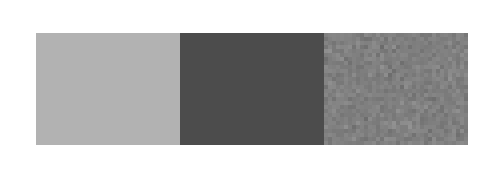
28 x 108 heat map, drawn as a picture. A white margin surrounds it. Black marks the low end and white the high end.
The table splits into one row of 3 panels. Panel 1,1: high, flat. Panel 1,2: low, flat. Panel 1,3: middling, fine-grained, faint in contrast.
